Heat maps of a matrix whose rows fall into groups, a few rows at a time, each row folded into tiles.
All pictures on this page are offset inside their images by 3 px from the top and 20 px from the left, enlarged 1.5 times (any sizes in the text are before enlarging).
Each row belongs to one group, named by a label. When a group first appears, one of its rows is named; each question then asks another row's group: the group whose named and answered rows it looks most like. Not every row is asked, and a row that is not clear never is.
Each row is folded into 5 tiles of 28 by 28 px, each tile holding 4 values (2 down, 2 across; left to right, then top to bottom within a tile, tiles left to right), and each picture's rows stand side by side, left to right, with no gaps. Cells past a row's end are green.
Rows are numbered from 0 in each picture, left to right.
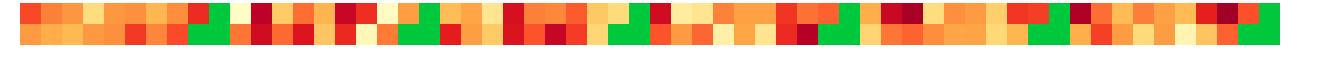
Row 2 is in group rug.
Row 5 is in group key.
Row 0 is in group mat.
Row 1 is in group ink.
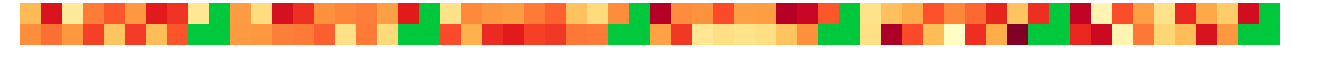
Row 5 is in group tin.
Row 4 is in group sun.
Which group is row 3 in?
key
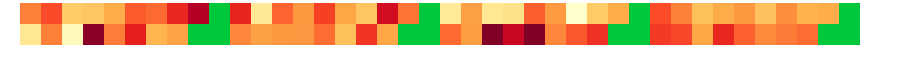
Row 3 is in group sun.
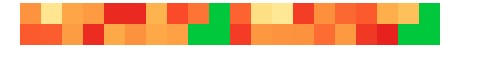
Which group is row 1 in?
rug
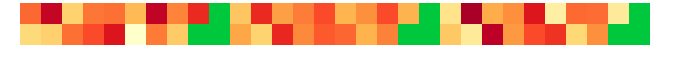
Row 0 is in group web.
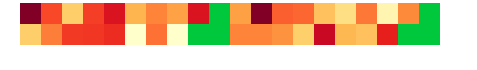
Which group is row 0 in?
web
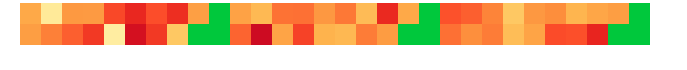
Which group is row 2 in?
mat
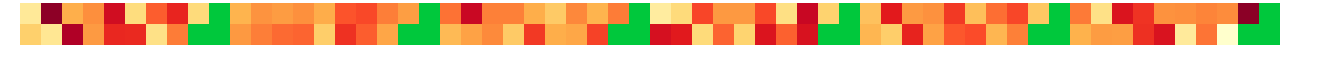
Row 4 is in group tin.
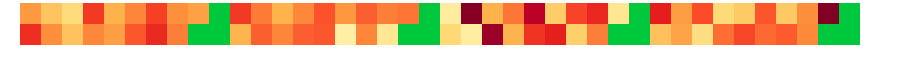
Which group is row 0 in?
rug
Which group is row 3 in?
mat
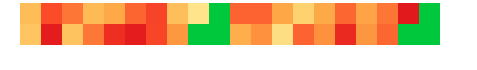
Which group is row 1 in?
mat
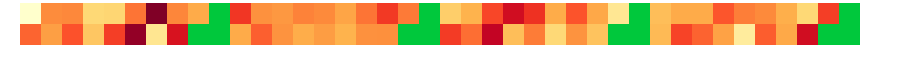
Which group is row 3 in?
sun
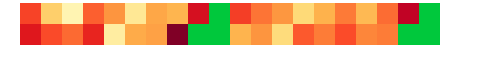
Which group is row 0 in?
sun
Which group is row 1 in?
mat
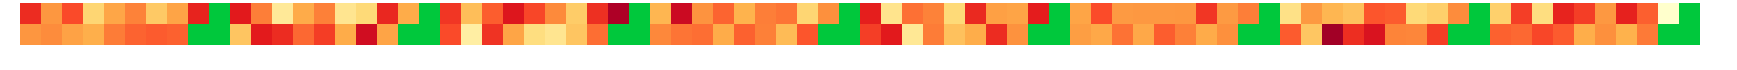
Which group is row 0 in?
mat
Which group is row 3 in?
ink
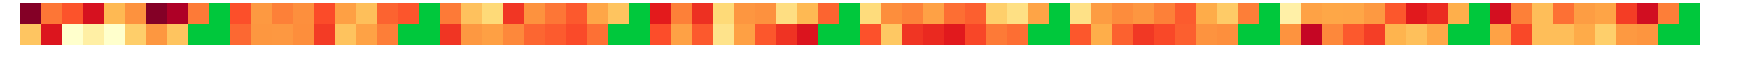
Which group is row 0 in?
key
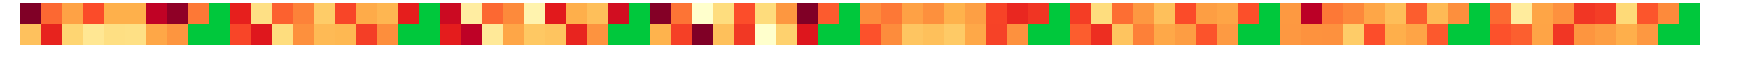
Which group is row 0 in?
key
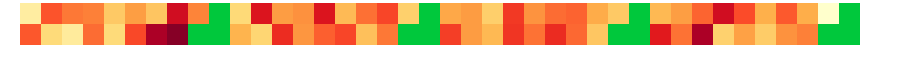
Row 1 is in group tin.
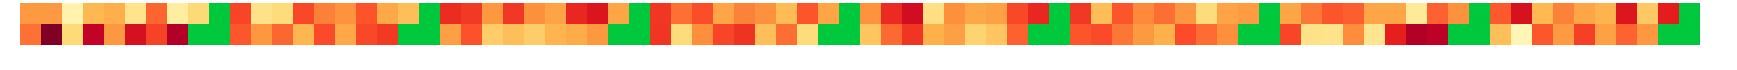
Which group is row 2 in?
key
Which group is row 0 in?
sun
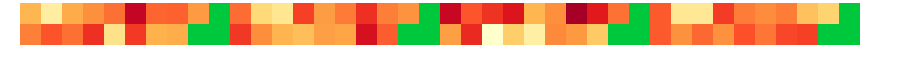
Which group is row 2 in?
key
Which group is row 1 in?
rug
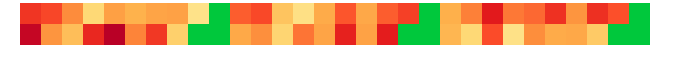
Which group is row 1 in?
mat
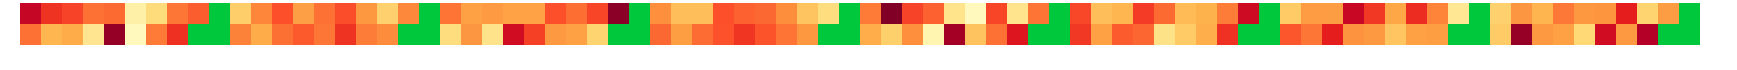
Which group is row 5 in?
sun
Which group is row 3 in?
rug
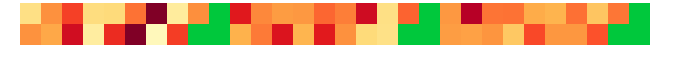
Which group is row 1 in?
web
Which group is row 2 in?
ink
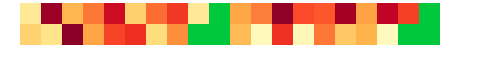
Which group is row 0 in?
tin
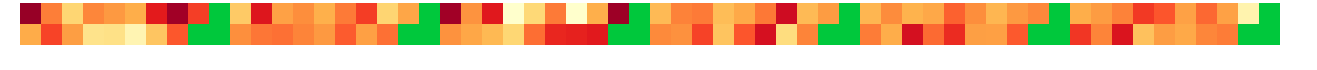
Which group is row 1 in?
ink
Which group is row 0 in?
key
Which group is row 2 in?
mat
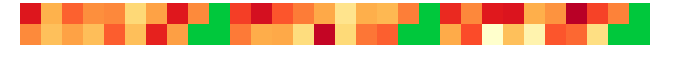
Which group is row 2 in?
key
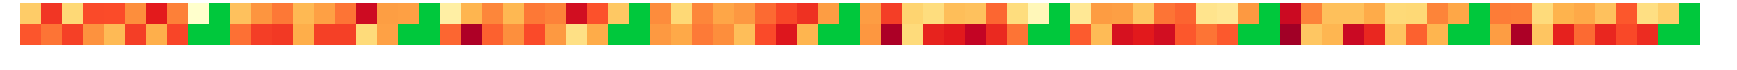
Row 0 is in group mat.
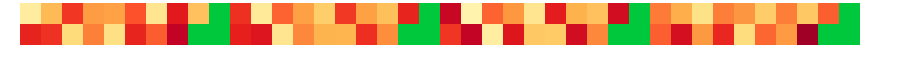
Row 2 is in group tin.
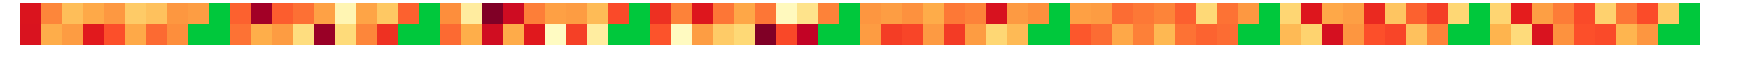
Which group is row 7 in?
tin
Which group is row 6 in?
tin
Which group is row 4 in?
web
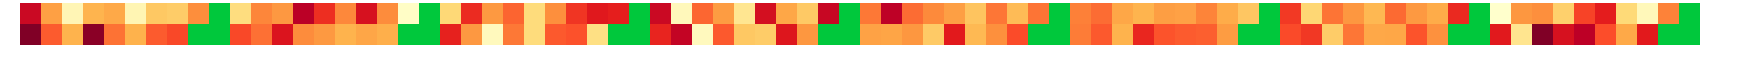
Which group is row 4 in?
ink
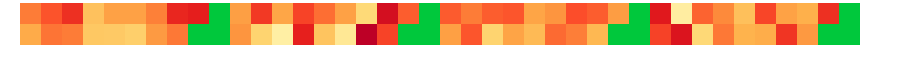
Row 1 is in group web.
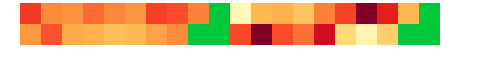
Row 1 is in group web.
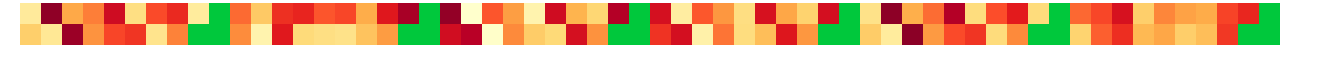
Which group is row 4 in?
tin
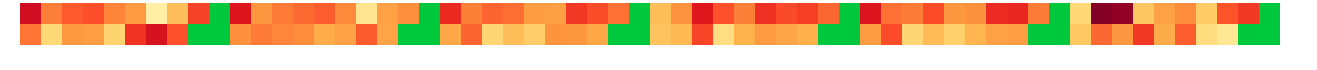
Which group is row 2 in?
key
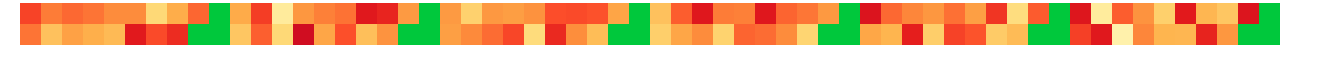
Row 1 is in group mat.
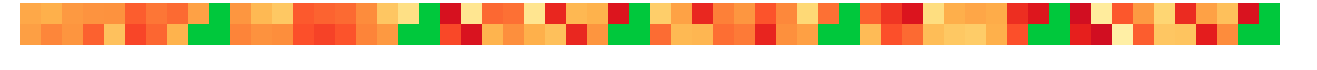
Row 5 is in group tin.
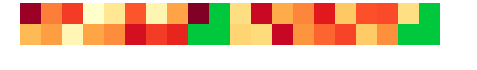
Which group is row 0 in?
mat
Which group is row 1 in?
tin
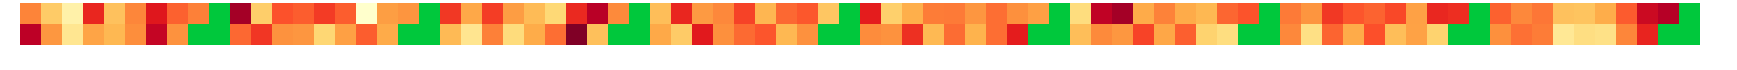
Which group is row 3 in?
tin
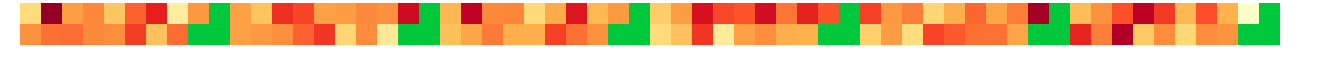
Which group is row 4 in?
mat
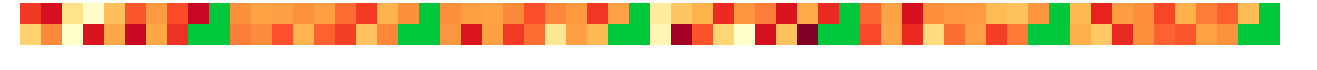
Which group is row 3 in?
sun
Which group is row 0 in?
mat
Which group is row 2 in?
web
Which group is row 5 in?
tin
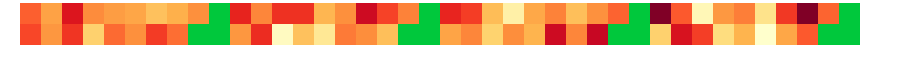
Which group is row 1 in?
key
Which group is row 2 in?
mat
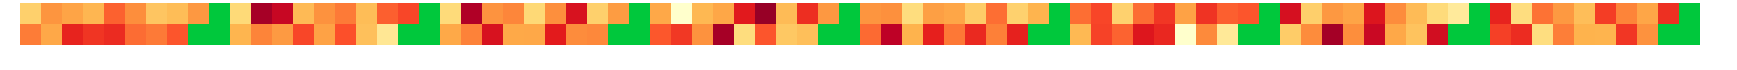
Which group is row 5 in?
web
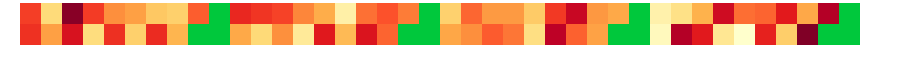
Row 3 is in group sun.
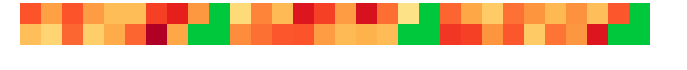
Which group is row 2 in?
sun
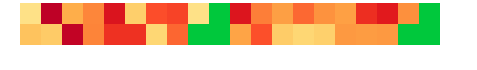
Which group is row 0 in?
tin
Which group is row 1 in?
key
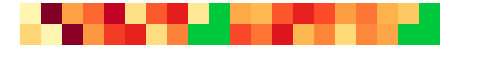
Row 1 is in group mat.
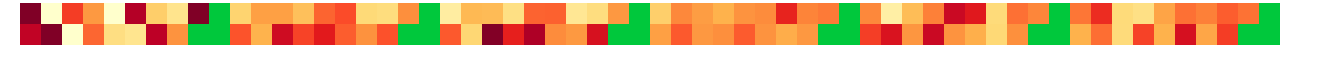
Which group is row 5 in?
mat
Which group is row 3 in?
web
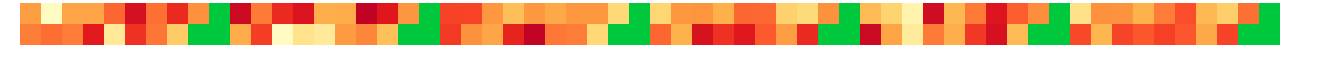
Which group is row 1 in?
key
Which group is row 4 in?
rug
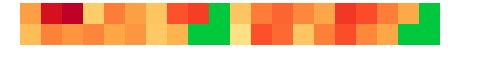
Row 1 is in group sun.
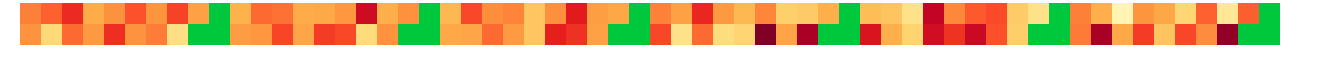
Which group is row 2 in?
ink
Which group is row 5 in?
sun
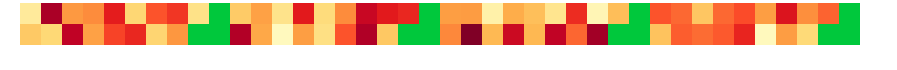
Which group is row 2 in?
sun
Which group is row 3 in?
web
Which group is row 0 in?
tin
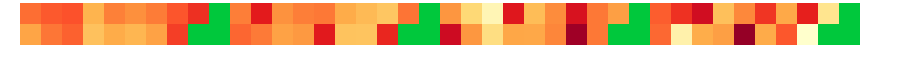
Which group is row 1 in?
ink
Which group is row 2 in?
rug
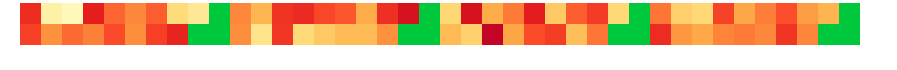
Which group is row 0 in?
rug
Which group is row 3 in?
rug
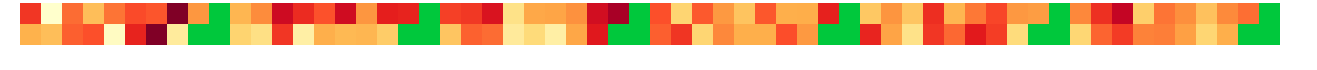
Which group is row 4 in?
rug
